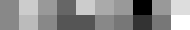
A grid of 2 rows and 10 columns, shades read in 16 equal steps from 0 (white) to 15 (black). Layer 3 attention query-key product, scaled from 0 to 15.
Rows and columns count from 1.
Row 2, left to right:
7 4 7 10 10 7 8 12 8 0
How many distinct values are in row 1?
7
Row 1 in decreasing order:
15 9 7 6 6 6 5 3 3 2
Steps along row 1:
down up up down up up up down down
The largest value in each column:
7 4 7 10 10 7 8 15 8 2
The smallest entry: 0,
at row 2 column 10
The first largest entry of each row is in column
8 8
